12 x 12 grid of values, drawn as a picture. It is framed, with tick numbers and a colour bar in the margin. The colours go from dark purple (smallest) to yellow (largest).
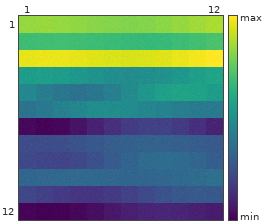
Ninth with the lowest average: bottom left. Slope: up to the top. Grain: streaks across.
